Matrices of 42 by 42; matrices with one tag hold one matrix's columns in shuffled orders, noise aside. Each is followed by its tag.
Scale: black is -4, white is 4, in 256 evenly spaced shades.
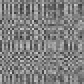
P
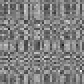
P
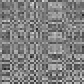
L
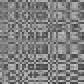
L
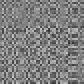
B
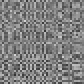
L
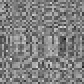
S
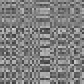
B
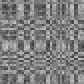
P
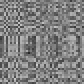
S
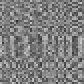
S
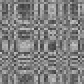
P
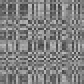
P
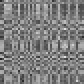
P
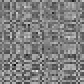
L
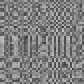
S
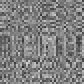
S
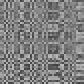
L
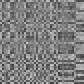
L
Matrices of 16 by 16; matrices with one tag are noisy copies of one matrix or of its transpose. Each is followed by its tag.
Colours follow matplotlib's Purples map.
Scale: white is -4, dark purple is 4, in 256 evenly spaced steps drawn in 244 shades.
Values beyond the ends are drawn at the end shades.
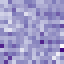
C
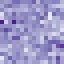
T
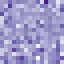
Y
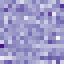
Y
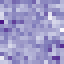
T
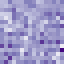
C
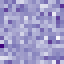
Y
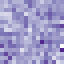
C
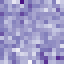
T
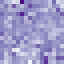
T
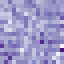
C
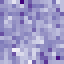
T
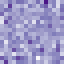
Y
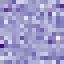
Y
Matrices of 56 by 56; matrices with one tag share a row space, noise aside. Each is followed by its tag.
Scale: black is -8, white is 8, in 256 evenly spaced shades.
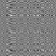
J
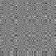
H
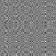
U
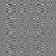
J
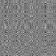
U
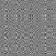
U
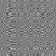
J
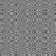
H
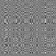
U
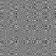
H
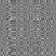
J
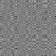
H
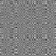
H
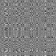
U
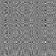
U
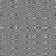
H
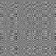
H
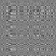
J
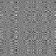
H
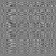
J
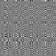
U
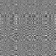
H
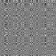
U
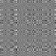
H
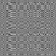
J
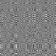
H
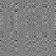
H
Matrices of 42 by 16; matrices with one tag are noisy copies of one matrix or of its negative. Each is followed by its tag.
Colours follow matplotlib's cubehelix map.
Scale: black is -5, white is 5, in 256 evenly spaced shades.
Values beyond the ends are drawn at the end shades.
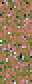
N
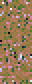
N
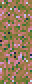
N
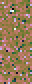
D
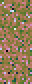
D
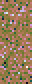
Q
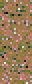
Q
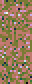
Q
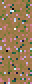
D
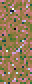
D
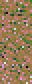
Q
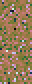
D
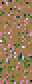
N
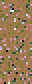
D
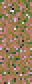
D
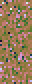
N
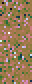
N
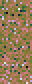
Q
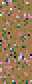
N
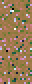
D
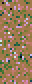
N
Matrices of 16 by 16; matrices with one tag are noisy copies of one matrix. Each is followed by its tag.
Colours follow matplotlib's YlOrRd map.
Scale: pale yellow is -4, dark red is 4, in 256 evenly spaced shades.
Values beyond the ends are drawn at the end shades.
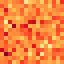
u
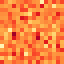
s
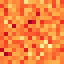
u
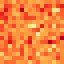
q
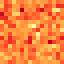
q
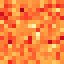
q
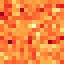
q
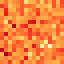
u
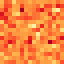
q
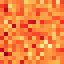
u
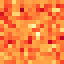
q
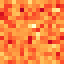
q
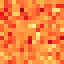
q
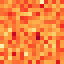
s
